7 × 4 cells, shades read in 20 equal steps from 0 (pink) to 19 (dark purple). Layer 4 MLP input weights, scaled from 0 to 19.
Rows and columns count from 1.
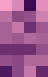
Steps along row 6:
up down same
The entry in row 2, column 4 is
4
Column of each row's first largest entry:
3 2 3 2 1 2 1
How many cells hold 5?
2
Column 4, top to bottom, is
2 4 9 8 10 7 15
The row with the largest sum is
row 5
